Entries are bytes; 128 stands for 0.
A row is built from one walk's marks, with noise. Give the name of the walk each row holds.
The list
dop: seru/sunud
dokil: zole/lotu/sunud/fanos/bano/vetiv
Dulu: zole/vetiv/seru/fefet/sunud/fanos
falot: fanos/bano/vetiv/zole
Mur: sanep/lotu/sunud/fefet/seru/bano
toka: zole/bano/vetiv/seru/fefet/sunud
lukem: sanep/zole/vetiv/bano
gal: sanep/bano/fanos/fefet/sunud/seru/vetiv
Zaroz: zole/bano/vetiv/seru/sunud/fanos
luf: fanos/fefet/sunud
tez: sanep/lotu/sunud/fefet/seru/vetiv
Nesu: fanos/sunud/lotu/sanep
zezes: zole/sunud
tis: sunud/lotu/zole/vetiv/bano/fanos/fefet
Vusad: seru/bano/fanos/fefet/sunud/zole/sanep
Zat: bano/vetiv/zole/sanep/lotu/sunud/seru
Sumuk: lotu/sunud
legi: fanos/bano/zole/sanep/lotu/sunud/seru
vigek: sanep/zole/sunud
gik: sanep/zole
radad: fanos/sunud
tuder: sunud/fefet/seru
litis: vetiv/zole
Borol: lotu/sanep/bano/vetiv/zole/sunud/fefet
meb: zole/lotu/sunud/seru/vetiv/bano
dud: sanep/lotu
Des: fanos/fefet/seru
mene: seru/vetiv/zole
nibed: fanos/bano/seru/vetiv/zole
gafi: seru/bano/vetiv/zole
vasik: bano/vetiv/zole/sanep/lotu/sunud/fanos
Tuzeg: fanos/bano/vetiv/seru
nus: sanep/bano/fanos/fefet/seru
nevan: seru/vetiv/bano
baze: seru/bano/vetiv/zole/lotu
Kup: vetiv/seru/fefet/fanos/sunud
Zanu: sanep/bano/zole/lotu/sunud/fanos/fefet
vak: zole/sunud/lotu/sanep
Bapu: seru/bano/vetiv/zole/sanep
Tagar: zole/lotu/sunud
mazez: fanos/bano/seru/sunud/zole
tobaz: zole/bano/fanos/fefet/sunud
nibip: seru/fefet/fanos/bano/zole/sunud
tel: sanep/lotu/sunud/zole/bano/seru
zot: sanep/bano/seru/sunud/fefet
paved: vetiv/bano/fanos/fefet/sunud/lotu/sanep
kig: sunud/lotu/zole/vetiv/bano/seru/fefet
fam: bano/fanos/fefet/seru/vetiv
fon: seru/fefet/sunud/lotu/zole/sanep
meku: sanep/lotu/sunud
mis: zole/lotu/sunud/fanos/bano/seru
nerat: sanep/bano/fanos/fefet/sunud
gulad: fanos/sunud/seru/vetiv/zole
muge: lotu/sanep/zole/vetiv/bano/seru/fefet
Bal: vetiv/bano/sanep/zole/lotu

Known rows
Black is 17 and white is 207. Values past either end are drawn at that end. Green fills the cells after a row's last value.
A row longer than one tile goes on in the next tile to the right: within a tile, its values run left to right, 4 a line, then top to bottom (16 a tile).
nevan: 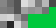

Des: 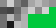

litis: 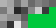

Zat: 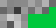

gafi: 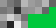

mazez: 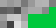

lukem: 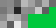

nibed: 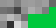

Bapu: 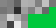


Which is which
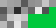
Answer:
vigek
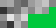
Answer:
tuder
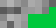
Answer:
paved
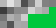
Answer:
luf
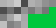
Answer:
Nesu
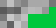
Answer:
nerat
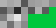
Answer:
vak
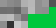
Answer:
Tuzeg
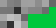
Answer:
baze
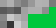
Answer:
nibip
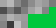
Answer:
Dulu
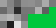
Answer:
mene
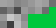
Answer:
kig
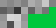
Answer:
tel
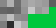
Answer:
fam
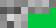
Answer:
Mur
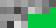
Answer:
falot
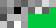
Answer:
gik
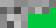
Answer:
Borol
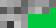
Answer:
gulad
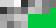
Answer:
radad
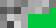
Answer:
Vusad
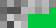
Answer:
nus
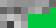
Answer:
Zaroz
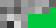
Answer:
toka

